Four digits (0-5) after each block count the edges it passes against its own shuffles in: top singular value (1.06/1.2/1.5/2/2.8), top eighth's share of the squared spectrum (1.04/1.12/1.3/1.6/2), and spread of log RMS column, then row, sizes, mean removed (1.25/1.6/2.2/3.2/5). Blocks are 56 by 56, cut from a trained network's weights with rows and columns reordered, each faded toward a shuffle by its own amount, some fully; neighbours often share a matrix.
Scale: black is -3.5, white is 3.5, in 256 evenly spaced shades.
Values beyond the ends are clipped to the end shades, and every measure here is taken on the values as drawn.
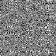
3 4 2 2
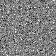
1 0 0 0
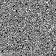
0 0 0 0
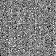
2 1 0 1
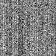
3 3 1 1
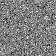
0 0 0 0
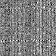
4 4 2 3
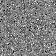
0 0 0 0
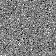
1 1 0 0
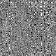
3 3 3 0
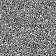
0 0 0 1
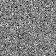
1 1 0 0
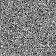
1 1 0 0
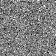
0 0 0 1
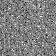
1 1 0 0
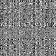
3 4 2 3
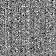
3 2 0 1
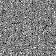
1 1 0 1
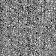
2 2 0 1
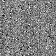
1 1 0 0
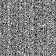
2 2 0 1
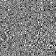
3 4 2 2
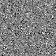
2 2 0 1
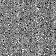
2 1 0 0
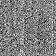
2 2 0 1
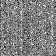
3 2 0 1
